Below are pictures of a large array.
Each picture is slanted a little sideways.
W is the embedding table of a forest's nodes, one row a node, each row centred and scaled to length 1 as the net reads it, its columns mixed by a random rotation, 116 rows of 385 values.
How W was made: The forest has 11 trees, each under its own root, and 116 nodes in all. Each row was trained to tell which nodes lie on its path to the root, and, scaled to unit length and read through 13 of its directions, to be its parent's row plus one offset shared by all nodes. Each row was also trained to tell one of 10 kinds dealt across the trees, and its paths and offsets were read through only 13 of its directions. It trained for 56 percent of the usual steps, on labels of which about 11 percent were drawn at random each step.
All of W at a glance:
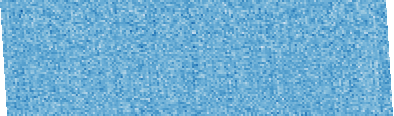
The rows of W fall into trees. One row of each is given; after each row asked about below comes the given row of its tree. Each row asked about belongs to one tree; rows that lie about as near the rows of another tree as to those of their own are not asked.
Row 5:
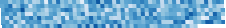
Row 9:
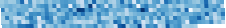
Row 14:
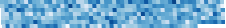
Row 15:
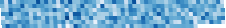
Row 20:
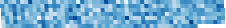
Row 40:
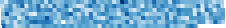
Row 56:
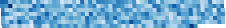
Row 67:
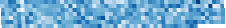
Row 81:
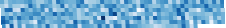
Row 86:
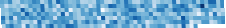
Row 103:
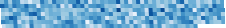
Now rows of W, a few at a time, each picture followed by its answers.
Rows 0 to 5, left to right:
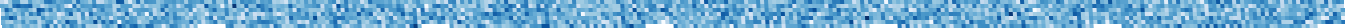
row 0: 40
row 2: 81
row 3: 40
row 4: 81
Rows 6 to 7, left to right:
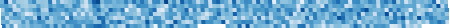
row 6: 81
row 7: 15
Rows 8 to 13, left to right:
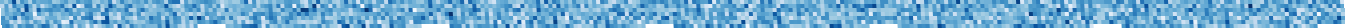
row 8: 40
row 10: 5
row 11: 86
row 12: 9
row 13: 15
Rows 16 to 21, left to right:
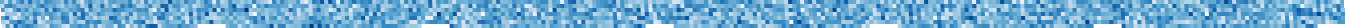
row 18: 40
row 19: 40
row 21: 5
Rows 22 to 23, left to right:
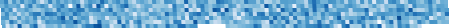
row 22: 81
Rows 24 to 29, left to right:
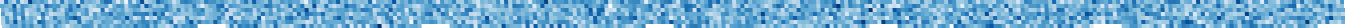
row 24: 20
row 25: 15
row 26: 103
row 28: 5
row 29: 86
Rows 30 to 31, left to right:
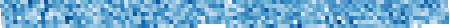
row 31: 40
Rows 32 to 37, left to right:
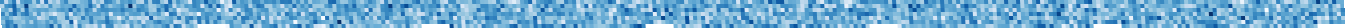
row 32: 15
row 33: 14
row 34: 81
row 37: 5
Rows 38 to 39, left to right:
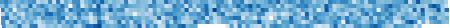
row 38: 81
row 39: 14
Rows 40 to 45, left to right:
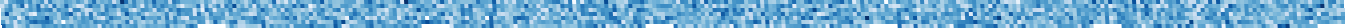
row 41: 67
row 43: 40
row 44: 81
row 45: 86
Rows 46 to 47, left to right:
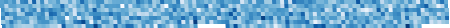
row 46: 81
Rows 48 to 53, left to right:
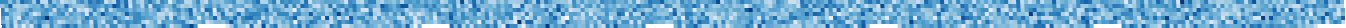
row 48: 86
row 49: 67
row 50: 81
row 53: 9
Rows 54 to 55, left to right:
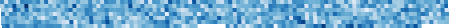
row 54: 15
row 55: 81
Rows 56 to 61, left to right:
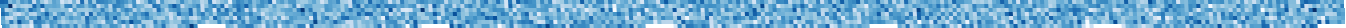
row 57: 15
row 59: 15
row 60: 5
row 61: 67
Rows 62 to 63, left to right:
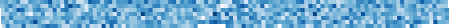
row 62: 14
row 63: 40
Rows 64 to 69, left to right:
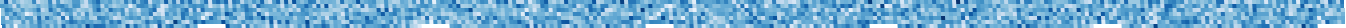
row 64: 81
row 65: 5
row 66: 86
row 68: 9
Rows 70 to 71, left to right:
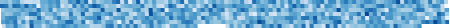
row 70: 103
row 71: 14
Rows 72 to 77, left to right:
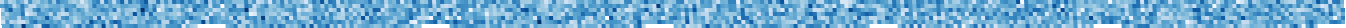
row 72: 9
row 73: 5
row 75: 5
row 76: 15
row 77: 20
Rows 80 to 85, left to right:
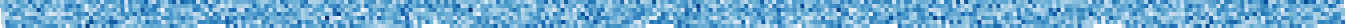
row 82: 5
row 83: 15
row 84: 5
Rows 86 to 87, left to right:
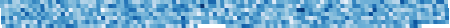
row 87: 20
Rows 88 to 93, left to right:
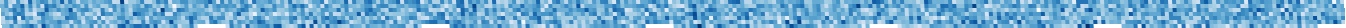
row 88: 9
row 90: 15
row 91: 9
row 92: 67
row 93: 15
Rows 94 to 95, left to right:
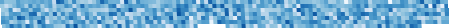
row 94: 103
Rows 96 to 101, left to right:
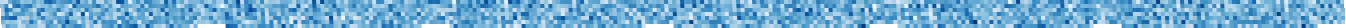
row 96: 40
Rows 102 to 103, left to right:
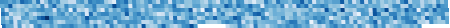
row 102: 86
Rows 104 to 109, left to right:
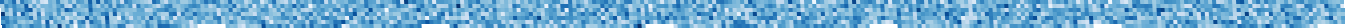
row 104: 5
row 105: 67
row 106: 15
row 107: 86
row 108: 5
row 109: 40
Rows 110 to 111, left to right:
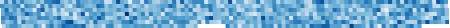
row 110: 86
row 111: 81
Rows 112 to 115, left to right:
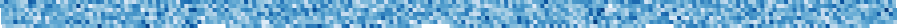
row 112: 67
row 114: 103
